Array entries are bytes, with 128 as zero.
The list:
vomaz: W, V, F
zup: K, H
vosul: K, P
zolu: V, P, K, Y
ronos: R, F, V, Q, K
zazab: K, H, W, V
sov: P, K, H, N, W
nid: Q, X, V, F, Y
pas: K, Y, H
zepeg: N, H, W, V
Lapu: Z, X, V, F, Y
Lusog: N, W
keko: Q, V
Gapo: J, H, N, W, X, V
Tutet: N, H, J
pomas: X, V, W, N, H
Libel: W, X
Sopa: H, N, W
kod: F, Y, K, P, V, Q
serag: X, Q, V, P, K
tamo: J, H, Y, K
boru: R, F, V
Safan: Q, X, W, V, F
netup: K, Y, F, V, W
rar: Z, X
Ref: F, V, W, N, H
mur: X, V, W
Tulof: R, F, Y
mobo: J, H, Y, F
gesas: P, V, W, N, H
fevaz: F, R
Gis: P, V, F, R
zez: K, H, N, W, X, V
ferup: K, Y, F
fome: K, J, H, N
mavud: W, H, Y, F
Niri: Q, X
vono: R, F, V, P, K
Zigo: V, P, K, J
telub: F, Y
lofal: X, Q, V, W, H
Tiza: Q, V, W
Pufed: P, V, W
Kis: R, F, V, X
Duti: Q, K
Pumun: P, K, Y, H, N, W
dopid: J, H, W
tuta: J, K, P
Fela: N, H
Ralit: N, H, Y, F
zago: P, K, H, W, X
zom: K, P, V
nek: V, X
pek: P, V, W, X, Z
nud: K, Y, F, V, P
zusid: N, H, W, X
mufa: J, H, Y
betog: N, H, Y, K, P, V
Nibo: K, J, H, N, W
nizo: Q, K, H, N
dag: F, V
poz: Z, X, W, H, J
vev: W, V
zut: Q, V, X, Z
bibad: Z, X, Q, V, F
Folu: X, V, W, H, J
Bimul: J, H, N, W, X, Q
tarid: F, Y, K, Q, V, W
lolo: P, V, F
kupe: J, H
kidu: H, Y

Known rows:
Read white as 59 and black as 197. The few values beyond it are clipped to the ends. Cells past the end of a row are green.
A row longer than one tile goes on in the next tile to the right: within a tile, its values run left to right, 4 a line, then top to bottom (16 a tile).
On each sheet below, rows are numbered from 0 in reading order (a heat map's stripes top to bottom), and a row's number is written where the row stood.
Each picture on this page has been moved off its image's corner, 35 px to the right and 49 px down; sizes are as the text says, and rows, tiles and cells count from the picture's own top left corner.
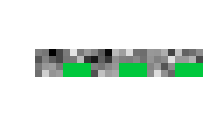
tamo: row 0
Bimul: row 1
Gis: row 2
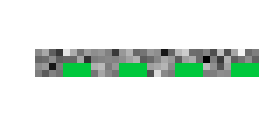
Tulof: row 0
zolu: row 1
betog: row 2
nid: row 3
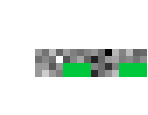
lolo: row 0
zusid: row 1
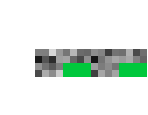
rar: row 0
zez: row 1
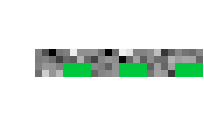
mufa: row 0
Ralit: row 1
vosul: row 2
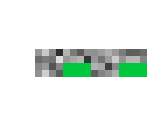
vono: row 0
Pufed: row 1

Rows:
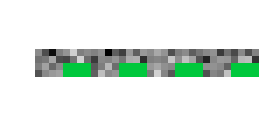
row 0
kidu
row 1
zup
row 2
zom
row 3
zazab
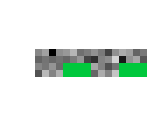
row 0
Nibo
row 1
Ref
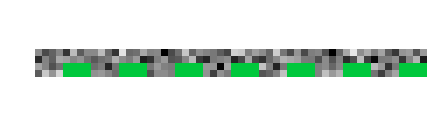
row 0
Folu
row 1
fevaz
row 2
pas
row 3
telub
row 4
mur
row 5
mobo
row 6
netup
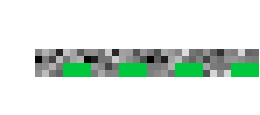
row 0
ronos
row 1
Kis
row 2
Niri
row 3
Gapo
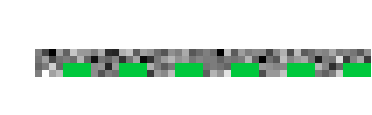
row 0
kupe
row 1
ferup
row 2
pomas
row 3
dopid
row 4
lofal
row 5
vomaz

